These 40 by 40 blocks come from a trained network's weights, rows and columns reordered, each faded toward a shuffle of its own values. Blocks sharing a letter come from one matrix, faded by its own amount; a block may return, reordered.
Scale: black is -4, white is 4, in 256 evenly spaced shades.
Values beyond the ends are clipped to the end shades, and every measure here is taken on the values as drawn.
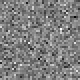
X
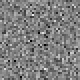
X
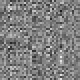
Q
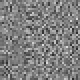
Q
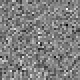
X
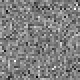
X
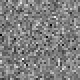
X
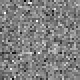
X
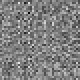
Q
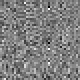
Q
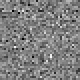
X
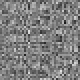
Q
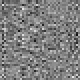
Q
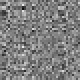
Q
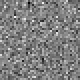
X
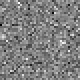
X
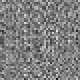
Q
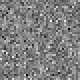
X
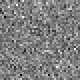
X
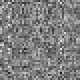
Q
